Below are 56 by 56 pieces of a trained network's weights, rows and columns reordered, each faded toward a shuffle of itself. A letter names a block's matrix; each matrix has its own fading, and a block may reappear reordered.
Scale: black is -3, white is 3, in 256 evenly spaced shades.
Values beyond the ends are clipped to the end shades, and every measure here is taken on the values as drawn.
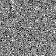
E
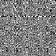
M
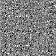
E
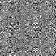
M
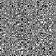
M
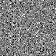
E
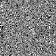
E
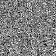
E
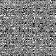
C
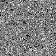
E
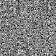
E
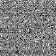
C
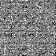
C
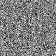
E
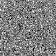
E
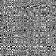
M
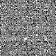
C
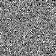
E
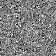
E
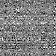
C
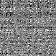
C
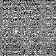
C
